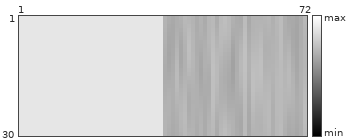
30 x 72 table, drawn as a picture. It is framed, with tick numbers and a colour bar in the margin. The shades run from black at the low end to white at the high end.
The table splits into one row of 2 panels. Panel 1,1: very high, flat. Panel 1,2: high, streaked downward, faint in contrast.
